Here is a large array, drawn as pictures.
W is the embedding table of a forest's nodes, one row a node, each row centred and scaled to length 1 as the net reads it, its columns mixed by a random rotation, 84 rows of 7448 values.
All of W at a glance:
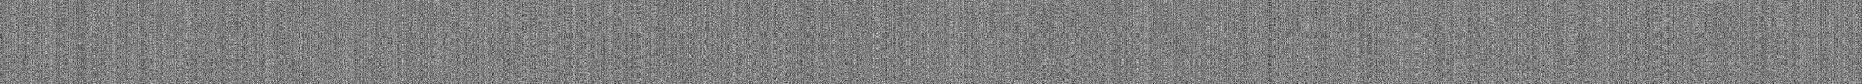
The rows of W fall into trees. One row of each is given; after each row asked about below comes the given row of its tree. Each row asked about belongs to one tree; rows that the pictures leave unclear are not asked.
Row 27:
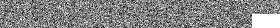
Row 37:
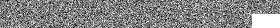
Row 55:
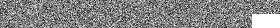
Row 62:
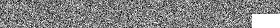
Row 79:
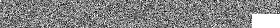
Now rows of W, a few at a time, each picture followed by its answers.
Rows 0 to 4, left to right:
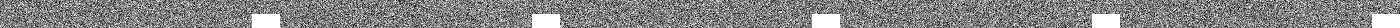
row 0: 62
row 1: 37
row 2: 62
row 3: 55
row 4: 79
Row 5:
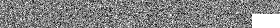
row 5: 27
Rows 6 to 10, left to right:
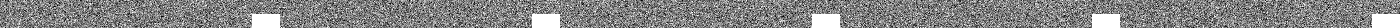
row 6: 37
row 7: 55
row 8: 37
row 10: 79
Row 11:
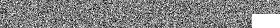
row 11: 55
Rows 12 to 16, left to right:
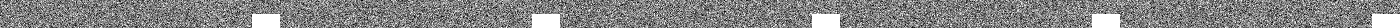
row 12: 37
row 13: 37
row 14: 79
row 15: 79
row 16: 27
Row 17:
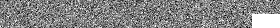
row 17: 37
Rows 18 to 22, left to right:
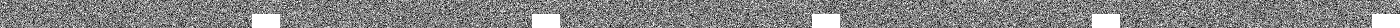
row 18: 55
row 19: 55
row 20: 37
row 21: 55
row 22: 79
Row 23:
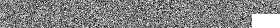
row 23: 79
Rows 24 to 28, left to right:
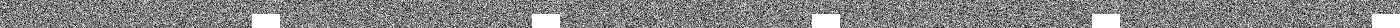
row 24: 55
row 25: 55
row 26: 79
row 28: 27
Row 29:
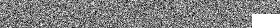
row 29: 79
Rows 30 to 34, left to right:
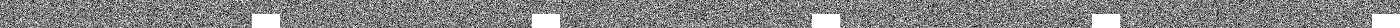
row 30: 27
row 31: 55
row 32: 79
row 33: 37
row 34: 37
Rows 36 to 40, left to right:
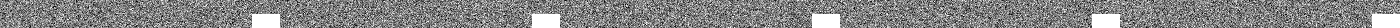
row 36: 37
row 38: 27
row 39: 55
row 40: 27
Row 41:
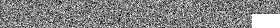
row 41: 62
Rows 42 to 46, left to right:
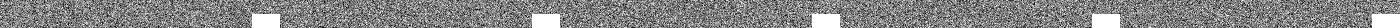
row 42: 27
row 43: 27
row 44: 79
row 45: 37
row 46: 55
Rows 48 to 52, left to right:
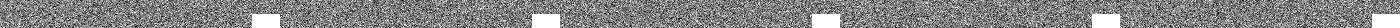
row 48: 37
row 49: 37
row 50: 62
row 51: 27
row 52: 37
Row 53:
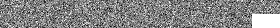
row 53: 27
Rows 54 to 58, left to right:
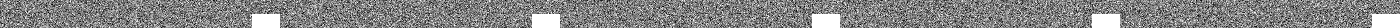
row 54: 62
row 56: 55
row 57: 55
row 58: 37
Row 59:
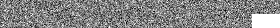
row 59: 62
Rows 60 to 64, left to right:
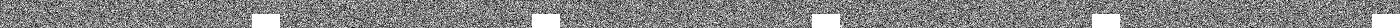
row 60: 62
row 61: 79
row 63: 62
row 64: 62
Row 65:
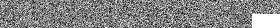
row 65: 27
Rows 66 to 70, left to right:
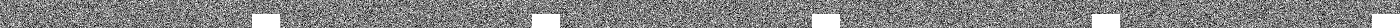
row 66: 37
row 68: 55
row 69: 62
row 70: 79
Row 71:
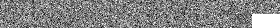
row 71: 27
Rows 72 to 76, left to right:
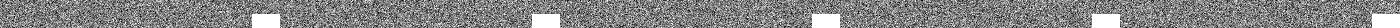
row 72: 62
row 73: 37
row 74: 37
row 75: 37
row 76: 27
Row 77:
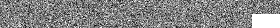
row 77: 37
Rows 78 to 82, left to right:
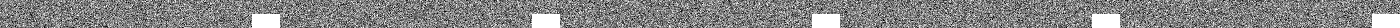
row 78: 79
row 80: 62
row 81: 55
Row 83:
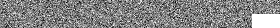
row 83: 55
